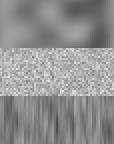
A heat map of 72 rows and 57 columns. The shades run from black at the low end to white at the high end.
It is made of 3 by 1 panels. Panel 1,1: middling, smooth. Panel 2,1: high, fine-grained. Panel 3,1: middling, streaked downward.
